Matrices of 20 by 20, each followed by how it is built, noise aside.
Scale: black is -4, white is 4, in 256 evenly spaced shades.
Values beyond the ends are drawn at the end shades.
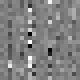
uneven columns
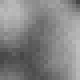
smooth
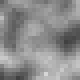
smooth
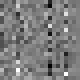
uneven columns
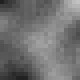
smooth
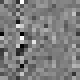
uneven columns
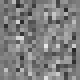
uneven columns
